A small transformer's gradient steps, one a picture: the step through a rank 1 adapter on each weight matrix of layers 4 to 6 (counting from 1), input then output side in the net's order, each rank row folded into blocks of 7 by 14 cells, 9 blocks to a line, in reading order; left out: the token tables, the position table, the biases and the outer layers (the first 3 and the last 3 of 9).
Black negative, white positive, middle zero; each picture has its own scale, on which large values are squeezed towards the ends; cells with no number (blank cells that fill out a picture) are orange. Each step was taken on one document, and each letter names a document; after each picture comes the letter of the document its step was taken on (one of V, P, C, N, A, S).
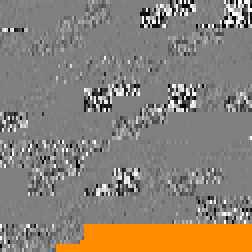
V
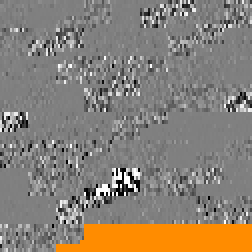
V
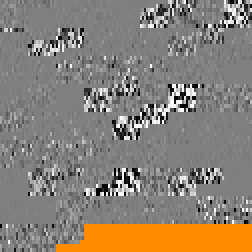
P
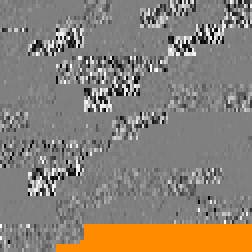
V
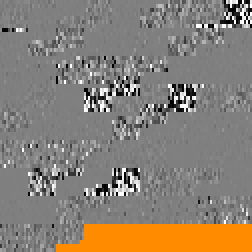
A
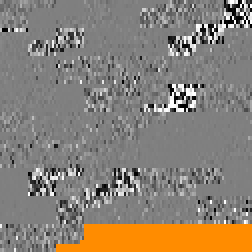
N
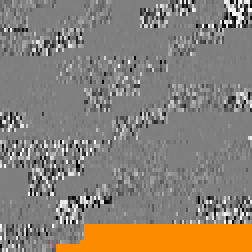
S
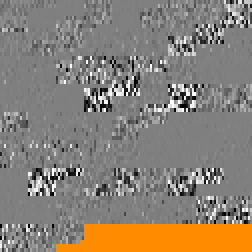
V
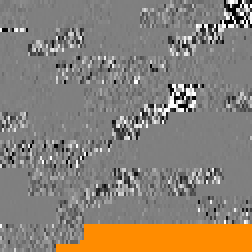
N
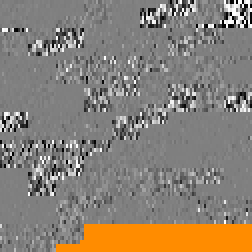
V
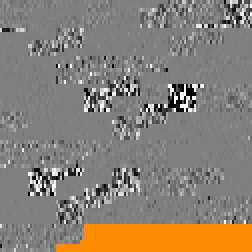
A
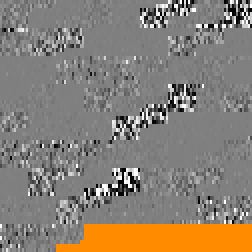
S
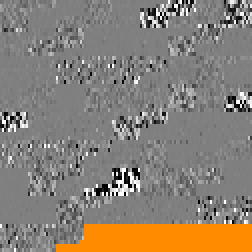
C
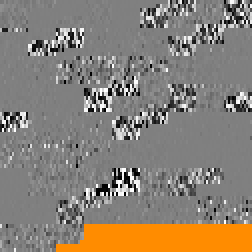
N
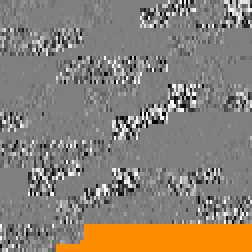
S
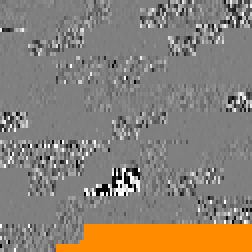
A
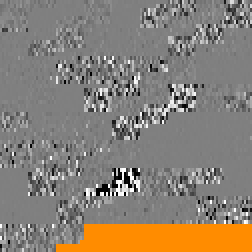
N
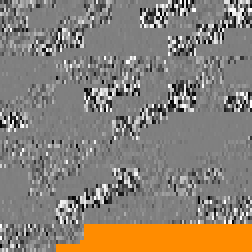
S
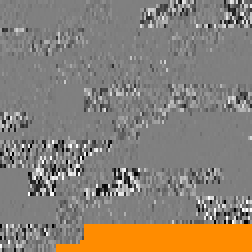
P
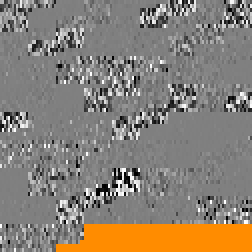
N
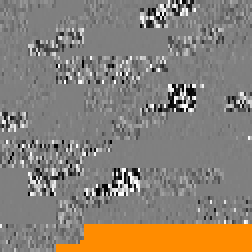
C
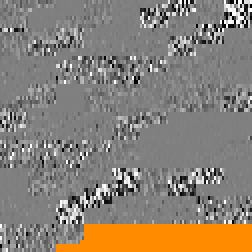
V
